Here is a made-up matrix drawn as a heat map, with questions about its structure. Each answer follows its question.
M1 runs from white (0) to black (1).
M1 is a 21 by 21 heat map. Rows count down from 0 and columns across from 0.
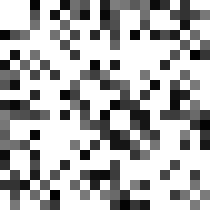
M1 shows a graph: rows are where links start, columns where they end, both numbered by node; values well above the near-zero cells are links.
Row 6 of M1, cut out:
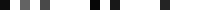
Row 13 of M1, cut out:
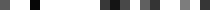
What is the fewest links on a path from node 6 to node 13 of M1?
2
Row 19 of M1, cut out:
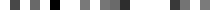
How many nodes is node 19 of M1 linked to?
10
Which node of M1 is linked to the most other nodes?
node 11
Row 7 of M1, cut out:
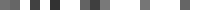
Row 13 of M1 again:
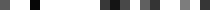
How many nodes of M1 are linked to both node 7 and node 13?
5
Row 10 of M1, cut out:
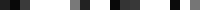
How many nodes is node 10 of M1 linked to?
10
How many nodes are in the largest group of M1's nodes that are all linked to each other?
6
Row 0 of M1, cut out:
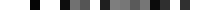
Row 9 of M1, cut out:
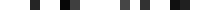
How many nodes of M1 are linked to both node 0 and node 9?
6
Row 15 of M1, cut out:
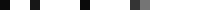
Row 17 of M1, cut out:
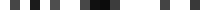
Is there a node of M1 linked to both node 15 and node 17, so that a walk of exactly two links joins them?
yes
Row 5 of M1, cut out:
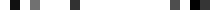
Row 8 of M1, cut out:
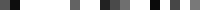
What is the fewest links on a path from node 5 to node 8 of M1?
2
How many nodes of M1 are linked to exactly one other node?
0
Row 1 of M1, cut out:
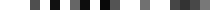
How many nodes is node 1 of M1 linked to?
11
